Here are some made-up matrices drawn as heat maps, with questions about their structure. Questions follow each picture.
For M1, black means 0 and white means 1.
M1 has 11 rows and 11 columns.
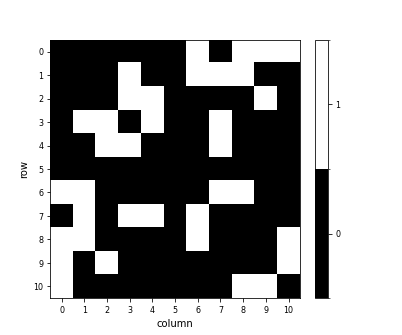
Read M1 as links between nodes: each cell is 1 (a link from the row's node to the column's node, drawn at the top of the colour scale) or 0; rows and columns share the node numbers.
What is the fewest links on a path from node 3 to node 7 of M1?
1
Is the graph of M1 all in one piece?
no
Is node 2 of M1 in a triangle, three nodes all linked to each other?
yes
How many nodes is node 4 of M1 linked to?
3
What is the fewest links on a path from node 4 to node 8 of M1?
3
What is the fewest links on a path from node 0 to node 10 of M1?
1
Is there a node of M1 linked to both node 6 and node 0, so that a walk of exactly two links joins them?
yes
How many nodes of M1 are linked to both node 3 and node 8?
1
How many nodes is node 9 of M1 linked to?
3
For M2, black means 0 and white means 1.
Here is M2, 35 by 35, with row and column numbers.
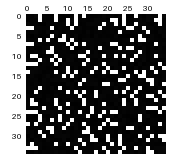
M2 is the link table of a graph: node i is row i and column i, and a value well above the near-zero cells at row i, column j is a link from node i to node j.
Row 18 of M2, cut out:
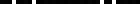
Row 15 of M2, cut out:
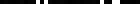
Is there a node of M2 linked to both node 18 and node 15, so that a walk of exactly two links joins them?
yes
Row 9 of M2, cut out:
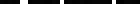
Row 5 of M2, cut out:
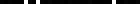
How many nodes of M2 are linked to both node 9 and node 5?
2
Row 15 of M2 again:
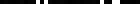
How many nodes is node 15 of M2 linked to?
5
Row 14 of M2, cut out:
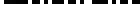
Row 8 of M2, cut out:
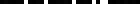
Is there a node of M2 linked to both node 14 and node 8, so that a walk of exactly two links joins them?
no
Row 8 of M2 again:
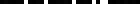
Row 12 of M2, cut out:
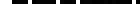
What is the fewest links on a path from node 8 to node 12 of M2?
4
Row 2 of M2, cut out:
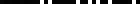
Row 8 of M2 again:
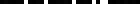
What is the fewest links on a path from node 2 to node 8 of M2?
4
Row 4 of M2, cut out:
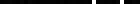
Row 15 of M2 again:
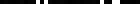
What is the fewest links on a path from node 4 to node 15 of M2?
3
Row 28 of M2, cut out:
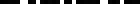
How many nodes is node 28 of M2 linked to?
8
